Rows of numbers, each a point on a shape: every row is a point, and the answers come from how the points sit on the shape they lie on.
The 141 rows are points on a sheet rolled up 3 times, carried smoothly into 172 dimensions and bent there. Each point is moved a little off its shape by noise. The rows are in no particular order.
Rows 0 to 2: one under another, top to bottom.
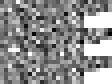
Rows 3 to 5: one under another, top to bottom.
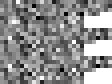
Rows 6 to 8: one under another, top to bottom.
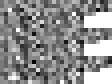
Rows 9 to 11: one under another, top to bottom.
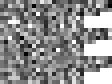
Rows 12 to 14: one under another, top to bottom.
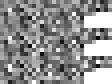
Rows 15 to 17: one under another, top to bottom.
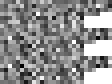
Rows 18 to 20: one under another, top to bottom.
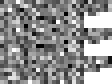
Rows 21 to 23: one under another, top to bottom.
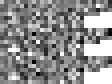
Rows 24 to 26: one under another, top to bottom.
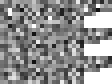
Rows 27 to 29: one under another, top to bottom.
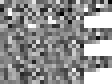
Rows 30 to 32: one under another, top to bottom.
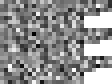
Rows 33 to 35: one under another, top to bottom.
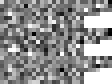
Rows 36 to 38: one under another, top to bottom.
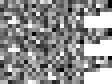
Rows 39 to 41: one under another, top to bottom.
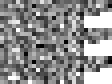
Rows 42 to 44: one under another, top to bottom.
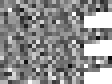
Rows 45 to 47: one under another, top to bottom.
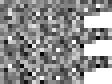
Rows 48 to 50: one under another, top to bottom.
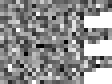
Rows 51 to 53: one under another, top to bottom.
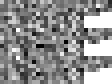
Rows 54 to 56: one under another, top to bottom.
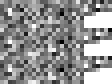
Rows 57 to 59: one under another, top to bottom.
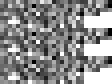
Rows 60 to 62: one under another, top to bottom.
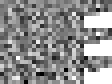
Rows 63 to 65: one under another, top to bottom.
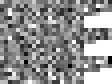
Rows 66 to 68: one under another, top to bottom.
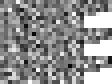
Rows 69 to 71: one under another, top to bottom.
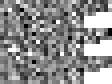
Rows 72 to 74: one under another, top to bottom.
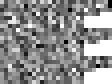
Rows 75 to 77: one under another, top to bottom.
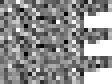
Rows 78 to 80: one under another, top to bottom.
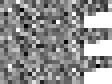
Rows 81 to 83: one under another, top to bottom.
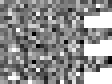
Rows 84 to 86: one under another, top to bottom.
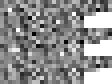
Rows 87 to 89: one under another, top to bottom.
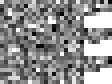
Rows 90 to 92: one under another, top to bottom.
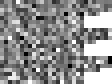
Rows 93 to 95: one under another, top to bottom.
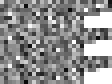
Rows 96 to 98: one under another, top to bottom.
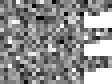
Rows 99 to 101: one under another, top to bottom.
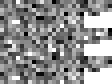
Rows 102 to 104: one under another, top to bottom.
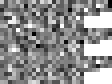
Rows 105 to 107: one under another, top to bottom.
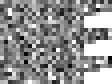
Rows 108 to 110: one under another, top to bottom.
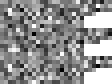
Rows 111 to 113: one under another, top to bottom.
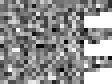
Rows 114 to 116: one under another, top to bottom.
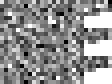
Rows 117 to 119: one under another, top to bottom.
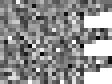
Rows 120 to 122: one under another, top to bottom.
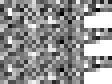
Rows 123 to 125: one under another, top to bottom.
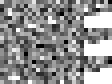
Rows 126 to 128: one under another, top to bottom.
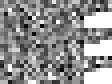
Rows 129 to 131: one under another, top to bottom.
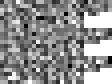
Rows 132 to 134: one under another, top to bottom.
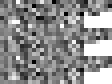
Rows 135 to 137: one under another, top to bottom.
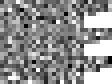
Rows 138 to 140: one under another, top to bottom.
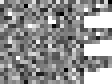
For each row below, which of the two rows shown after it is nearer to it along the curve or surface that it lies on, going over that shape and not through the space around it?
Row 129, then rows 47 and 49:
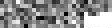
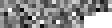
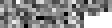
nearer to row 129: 49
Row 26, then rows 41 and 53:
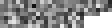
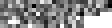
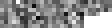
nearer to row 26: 53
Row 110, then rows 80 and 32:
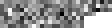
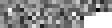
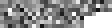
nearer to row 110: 32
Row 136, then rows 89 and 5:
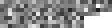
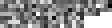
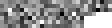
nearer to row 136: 89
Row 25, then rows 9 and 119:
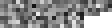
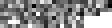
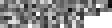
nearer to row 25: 119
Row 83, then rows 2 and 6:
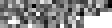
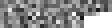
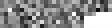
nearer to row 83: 6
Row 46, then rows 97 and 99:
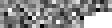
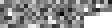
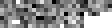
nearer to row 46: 97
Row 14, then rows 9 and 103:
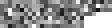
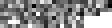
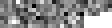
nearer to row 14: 103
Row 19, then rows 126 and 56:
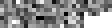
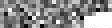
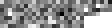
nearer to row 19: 126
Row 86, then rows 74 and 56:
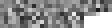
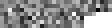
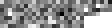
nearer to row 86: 74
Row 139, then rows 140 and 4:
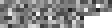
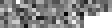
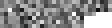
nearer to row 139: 4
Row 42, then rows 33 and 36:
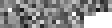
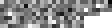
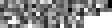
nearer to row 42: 33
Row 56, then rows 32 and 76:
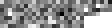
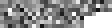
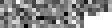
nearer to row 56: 32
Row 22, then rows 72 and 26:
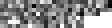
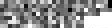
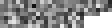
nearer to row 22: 72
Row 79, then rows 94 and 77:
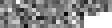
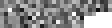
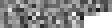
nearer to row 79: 94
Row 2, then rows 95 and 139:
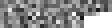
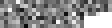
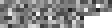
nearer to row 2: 139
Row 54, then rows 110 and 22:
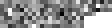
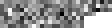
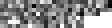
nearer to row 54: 110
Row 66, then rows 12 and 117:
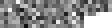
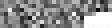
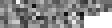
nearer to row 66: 12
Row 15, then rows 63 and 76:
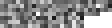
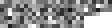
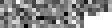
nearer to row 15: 63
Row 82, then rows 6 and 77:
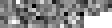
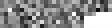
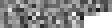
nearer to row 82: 6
